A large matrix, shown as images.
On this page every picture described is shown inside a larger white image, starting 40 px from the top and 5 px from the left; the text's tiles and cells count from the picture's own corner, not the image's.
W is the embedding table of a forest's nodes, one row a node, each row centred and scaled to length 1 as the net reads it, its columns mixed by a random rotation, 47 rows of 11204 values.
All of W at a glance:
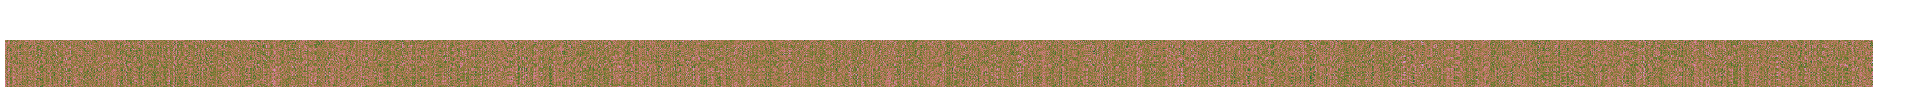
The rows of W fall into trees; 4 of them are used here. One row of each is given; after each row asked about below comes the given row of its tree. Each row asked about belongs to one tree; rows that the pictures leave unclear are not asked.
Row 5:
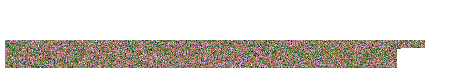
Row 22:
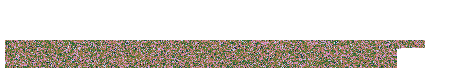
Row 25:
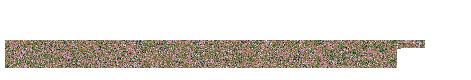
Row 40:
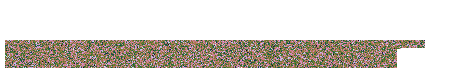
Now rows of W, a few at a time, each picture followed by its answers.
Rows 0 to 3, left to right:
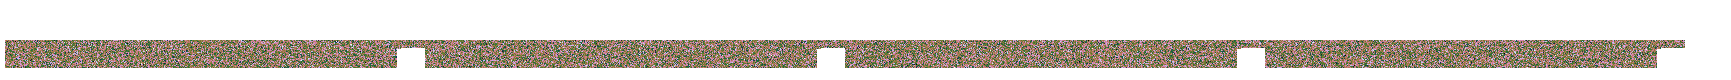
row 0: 22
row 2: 25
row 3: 40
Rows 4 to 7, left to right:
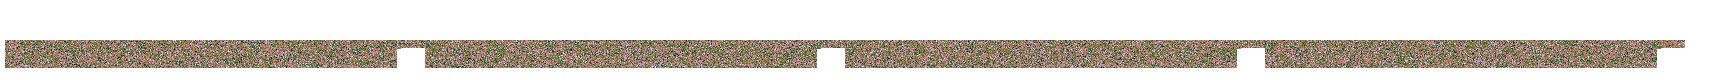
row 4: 25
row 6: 5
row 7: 5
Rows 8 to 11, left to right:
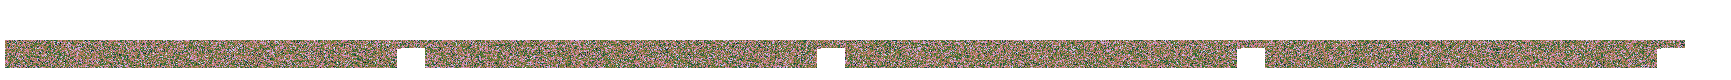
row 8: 22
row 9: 40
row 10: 22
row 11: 25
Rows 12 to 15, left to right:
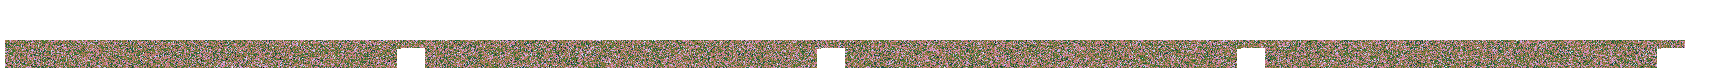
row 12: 5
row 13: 25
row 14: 5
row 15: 22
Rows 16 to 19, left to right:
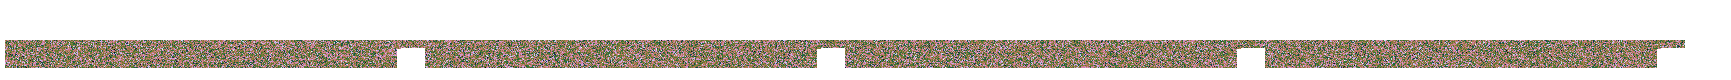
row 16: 22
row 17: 40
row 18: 40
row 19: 40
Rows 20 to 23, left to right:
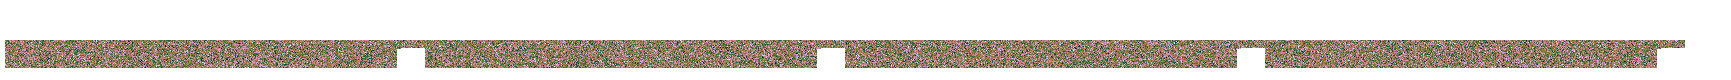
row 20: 5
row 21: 22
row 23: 5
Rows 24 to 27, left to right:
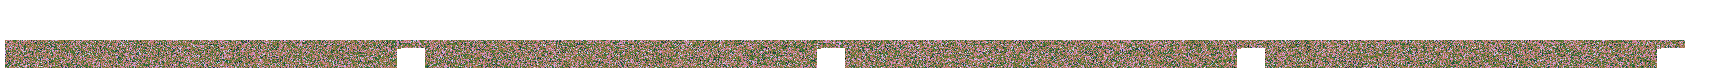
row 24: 25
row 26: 22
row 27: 22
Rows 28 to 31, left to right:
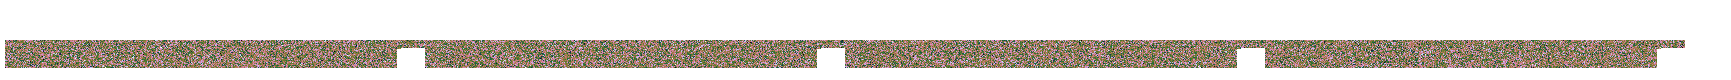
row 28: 40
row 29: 40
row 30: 40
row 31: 25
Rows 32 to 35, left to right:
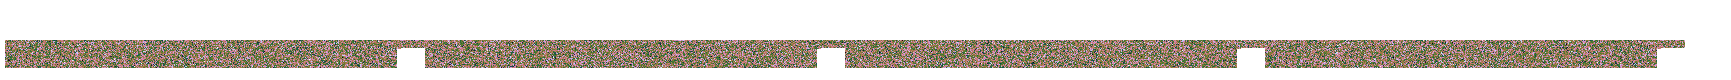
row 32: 22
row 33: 40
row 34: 22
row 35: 22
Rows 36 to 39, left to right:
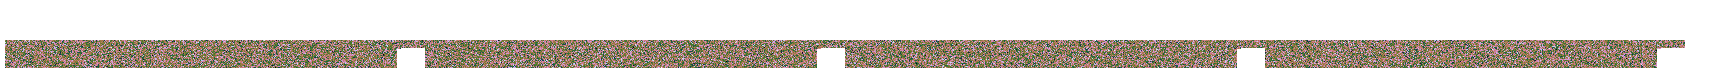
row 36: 40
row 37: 40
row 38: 40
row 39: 22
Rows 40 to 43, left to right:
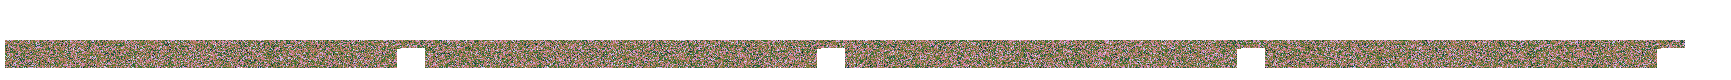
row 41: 40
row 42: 25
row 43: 40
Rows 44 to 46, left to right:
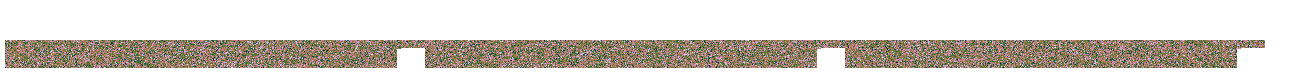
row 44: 5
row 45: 25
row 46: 22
